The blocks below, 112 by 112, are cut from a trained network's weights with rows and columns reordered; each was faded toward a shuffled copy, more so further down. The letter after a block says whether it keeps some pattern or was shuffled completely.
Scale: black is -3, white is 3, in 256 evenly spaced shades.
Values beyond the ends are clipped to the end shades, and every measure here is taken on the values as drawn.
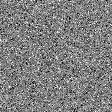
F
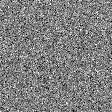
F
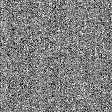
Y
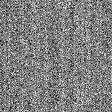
Y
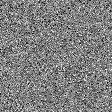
F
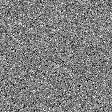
F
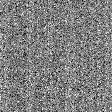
Y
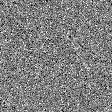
F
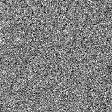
Y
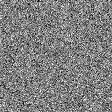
Y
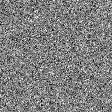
Y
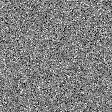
F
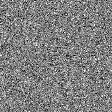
Y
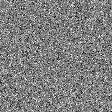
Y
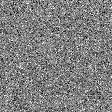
F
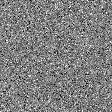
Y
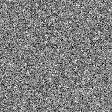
Y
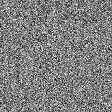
Y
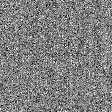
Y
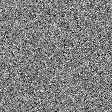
F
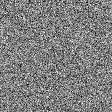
F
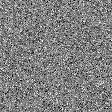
F
